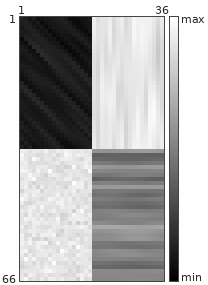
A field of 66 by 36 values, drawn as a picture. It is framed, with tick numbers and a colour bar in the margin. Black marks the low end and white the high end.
It is made of 2 by 2 panels. Panel 1,1: very low, slanting down to the right, faint in contrast. Panel 1,2: very high, streaked downward, faint in contrast. Panel 2,1: very high, fine-grained, faint in contrast. Panel 2,2: middling, streaked across.
